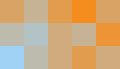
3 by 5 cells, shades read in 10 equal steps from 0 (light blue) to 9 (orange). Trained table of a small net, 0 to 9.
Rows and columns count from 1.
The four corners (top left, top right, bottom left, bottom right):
6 6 0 5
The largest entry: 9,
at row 1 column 4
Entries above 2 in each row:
5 4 4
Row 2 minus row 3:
3 -1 0 -3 3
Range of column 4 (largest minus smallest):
5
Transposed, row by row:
6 3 0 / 4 2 3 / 7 5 5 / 9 4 7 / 6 8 5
